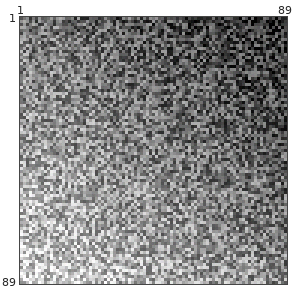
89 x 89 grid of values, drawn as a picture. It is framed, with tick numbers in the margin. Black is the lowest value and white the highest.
Ninth with the highest average: bottom left. Grain: fine. Slope: up to the bottom left. Stripes: none.
